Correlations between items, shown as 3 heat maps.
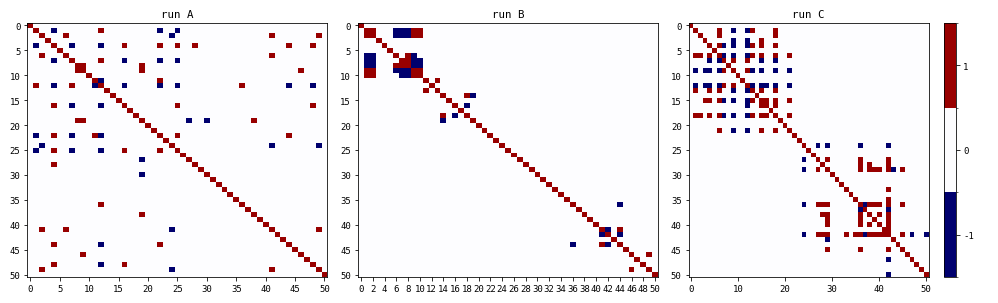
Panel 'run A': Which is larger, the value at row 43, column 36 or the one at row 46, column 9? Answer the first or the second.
the second
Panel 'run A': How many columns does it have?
51
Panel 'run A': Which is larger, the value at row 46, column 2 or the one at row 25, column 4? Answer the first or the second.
the second
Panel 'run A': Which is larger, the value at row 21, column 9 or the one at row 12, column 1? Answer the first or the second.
the second
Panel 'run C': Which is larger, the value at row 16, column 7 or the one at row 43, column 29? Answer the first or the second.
the first
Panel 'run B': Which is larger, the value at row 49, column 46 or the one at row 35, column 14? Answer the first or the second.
the first
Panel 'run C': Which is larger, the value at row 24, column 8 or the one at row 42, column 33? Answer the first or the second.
the second
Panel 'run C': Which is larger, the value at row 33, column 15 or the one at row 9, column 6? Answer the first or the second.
the first
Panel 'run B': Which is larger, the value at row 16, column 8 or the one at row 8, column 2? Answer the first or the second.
the first
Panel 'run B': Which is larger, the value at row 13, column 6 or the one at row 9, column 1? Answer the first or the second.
the second
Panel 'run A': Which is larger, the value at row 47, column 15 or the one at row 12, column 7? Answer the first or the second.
the second
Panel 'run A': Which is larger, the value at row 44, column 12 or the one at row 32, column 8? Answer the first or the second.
the second
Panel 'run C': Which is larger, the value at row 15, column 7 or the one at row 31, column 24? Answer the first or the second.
the second
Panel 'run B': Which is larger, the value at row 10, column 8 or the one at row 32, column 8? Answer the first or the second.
the second
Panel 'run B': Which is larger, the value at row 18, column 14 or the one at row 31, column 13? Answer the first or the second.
the first
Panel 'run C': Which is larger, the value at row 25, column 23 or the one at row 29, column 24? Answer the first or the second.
the first
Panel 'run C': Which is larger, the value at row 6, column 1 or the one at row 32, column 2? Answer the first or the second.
the first
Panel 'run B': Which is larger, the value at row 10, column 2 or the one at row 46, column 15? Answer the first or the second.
the first
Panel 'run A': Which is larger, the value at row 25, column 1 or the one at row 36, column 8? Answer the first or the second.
the second
